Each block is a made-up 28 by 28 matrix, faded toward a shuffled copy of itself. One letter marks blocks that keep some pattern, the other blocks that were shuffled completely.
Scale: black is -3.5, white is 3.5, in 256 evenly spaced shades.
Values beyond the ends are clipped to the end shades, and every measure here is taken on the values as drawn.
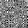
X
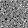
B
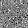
B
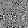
X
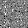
B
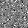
B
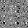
X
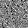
B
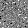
B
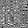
X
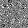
B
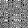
X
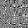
X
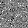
B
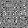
X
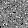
B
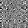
X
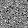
B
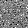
B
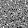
B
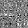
X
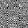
X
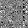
X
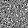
B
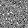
B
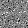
B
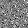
B
